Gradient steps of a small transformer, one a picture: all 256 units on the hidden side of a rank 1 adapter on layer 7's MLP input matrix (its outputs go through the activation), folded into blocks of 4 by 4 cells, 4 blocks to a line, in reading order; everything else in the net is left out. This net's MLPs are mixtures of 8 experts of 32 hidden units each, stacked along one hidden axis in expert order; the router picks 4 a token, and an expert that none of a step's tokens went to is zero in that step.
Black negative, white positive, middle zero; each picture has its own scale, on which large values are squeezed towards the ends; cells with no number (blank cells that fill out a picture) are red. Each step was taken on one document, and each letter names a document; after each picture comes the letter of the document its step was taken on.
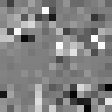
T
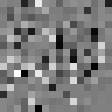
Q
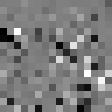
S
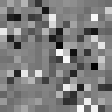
S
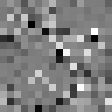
T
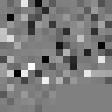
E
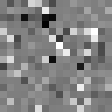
Q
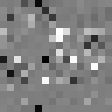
E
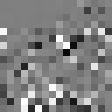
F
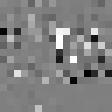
E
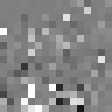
F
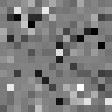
T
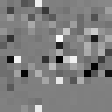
E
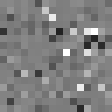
E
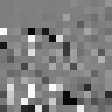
F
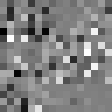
Q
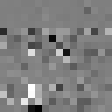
F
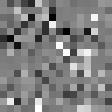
T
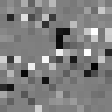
Q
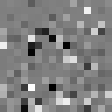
F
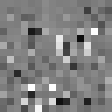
F
